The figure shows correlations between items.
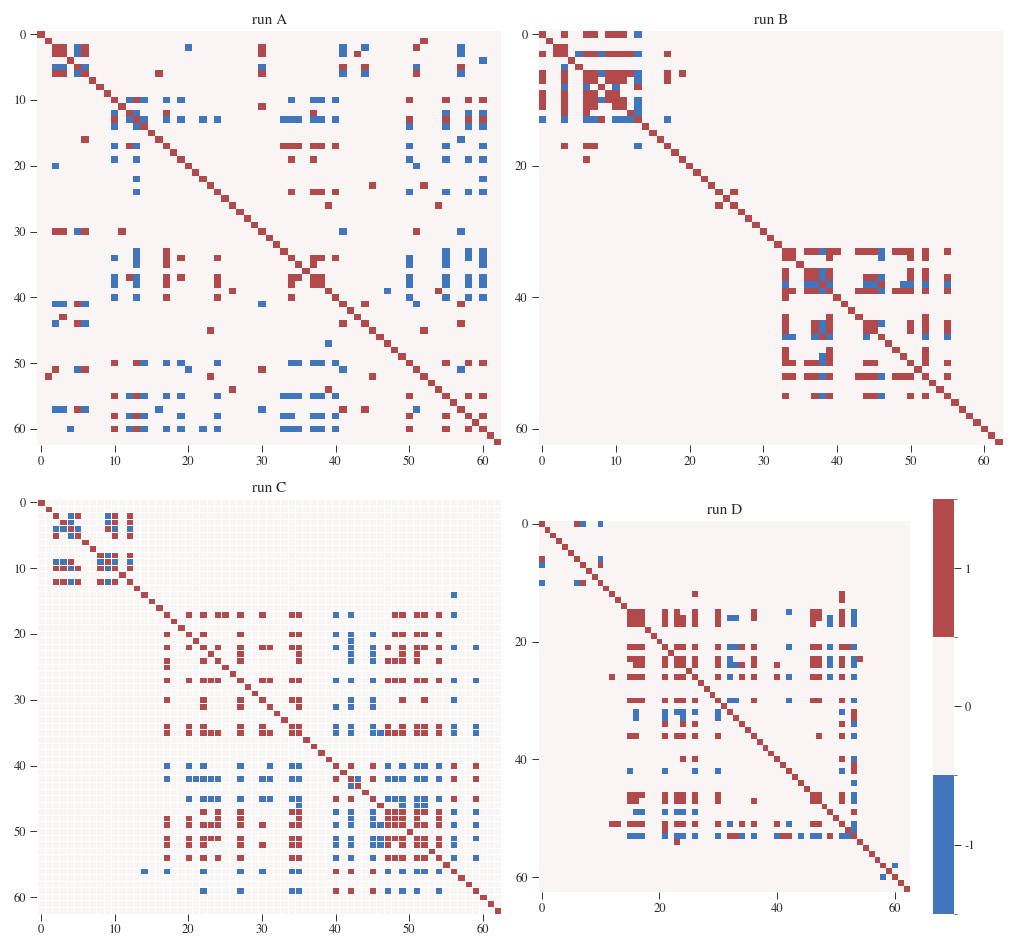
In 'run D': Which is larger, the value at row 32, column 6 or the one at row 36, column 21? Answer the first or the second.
the second
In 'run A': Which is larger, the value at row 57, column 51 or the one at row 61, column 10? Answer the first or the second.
the second
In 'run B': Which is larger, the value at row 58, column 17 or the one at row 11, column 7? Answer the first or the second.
the second
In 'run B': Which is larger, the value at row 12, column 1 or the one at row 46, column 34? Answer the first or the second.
the first
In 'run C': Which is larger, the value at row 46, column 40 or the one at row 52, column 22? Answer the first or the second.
the second
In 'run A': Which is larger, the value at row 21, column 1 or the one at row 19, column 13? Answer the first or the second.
the first
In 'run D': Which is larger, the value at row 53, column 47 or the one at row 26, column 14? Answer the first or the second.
the second
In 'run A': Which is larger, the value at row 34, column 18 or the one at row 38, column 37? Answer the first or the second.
the second
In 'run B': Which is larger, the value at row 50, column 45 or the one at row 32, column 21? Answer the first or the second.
the first
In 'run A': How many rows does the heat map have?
63
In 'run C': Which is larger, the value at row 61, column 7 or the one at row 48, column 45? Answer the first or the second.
the first
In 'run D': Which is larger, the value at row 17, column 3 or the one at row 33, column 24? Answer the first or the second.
the first
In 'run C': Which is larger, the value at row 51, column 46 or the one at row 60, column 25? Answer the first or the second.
the second
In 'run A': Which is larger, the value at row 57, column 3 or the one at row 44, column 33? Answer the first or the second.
the second
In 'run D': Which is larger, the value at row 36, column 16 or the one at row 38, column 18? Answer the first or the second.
the first
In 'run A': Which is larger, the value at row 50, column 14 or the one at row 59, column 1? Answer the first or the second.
the second
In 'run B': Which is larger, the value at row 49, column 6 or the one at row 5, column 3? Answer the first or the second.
the first
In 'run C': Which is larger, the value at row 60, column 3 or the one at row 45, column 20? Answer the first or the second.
the first
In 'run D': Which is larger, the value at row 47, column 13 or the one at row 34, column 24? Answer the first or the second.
the second
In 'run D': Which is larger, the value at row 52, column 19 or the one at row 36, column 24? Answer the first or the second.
the second
